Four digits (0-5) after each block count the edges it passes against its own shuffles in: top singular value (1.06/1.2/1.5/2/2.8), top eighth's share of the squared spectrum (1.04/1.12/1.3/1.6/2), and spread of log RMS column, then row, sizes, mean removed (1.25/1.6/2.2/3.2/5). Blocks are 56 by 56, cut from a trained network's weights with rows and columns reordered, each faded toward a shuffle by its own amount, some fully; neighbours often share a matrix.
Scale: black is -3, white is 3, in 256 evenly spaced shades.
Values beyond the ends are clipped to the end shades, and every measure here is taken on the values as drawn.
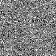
2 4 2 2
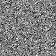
0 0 0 0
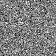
0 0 0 0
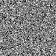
0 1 0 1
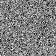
0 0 0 0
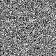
1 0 0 0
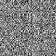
3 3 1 1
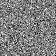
0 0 0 0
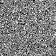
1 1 0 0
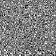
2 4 1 2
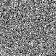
1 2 0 1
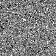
1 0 0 0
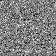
1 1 0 0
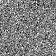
1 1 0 0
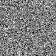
1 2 1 0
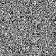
2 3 2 1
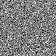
1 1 0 0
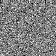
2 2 0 0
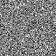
2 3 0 0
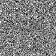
2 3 0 1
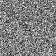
2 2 0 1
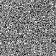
2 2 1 1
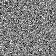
1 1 0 0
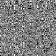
3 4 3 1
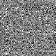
3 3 2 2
